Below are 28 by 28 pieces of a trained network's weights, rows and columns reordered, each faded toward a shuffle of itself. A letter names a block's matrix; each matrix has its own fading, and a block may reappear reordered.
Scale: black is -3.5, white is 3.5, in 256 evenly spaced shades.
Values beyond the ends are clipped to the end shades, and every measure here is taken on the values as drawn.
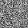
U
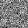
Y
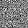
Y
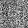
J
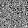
J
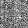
J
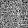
J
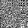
Y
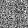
J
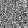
U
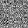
U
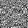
Y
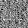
J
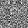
U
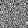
U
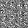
J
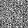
J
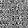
Y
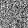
J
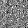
J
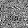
Y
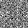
J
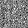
J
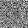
Y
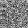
U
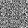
Y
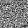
Y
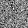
J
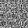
U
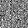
J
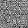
U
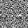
Y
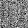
J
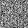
J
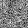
U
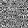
Y
